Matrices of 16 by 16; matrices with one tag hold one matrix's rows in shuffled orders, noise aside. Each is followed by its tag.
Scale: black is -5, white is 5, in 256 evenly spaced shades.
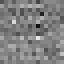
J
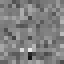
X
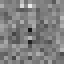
X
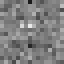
X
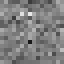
X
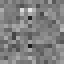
X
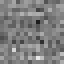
J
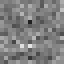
X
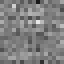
J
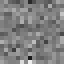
X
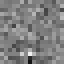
X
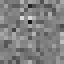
X
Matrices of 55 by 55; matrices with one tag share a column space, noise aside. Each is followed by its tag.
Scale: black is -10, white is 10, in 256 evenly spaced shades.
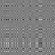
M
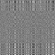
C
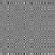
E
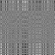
C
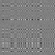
M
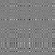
M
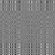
C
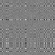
M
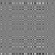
E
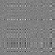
M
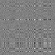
M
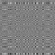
E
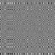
E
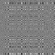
E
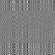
C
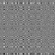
E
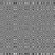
E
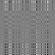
C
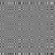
E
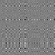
M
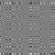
E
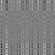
C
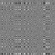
E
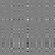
M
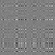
M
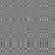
M
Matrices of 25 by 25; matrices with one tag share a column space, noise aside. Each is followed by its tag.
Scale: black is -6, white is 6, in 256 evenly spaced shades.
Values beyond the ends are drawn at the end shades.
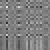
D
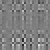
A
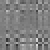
A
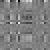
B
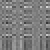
D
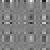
B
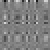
B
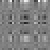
B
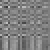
D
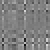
A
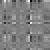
B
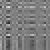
D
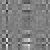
A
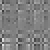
A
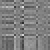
D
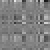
B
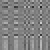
D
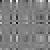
B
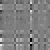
A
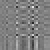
D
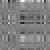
B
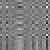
D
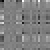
B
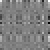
B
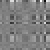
B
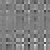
A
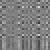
D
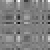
B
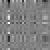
B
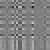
D
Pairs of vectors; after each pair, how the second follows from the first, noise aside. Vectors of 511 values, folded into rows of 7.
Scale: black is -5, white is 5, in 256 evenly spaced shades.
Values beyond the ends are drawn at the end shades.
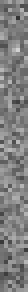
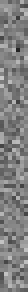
sign-scrambled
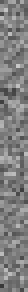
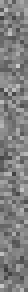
sign-scrambled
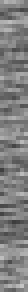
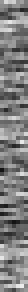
scaled up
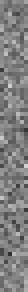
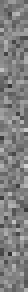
sign-scrambled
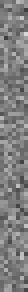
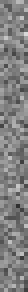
sign-scrambled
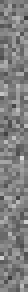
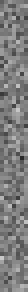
sign-scrambled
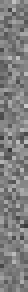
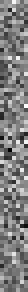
scaled up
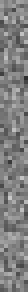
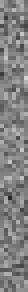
sign-scrambled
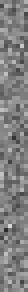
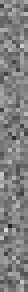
sign-scrambled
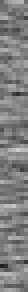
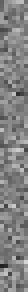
sign-scrambled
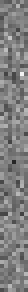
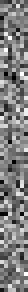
scaled up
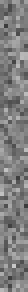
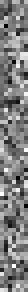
scaled up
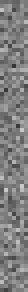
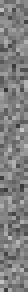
sign-scrambled
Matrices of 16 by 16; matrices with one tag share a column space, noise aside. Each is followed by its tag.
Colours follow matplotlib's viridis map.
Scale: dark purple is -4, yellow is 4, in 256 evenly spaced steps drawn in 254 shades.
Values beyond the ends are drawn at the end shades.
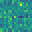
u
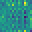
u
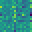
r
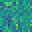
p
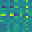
r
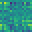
p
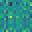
u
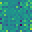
p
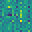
r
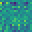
p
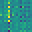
r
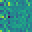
u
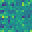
u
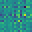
r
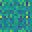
u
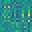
r
